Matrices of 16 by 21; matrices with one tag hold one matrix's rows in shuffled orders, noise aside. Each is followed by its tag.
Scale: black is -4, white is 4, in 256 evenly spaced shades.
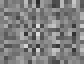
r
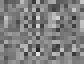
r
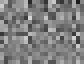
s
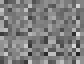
s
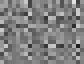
s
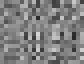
r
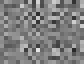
r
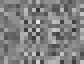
r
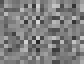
r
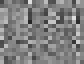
s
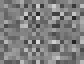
r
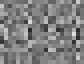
s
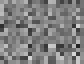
s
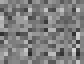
s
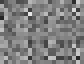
s
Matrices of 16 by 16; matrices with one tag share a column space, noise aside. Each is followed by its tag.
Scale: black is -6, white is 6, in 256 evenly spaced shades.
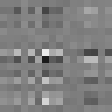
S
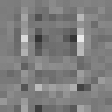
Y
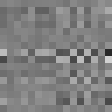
S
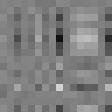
Y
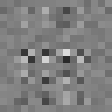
S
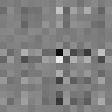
S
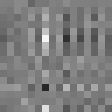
Y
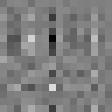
Y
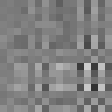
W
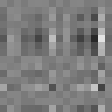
Y
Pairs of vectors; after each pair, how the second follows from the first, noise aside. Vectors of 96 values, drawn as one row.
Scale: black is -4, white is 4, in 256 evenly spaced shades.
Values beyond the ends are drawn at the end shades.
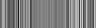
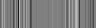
partly zeroed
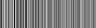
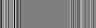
partly zeroed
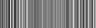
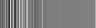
partly zeroed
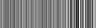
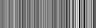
negated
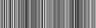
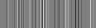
partly zeroed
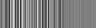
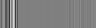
partly zeroed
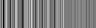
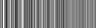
negated
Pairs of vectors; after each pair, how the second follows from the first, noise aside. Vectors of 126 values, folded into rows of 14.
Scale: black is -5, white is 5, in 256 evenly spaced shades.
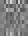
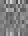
copied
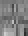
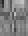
reversed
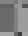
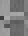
wrapped around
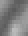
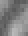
copied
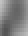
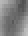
reversed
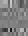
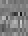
wrapped around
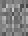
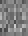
reversed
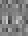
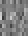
wrapped around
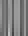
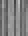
reversed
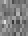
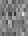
reversed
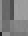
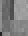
copied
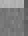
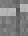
wrapped around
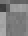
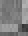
reversed
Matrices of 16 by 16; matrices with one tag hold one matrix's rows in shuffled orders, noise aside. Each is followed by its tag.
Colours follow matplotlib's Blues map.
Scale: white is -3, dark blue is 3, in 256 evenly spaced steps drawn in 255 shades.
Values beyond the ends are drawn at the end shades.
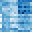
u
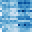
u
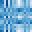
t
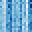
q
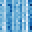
q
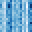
q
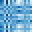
t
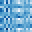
t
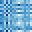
t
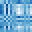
t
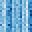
q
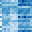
u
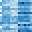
u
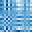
t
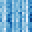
q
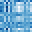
t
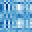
t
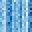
q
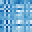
t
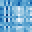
t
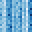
q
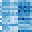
u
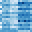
u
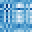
t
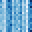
q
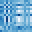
t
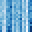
q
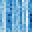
q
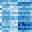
u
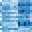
u
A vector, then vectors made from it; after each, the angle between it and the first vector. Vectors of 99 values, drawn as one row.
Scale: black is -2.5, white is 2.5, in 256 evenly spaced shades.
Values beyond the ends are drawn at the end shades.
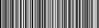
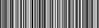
nearly parallel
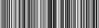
partly opposed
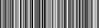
nearly parallel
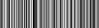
partly opposed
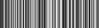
partly aligned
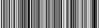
partly opposed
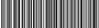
nearly opposite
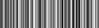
partly aligned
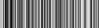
orthogonal
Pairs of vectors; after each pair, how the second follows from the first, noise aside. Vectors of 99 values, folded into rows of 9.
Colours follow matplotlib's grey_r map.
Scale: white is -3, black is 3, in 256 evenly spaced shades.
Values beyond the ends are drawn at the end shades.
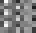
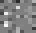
partly zeroed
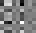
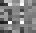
sign-scrambled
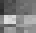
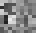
sign-scrambled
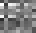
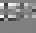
partly zeroed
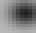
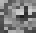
sign-scrambled
